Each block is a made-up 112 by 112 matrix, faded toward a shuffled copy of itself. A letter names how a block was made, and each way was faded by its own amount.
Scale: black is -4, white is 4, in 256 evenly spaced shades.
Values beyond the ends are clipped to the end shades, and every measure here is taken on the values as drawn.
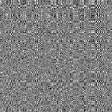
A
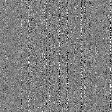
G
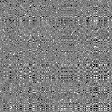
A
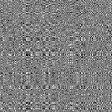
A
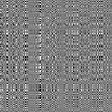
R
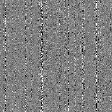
G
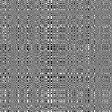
R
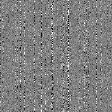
G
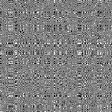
A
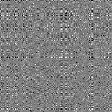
A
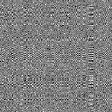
A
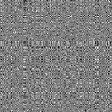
A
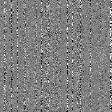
G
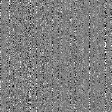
G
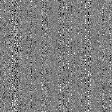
G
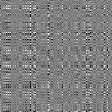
R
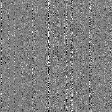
G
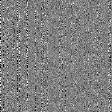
G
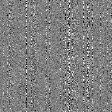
G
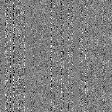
G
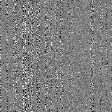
G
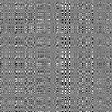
R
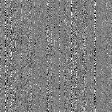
G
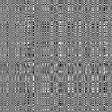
R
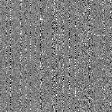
G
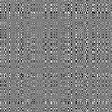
R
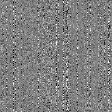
G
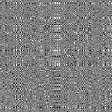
A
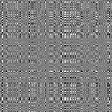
R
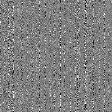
G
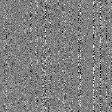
G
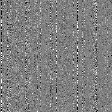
G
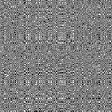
A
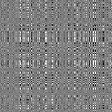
R
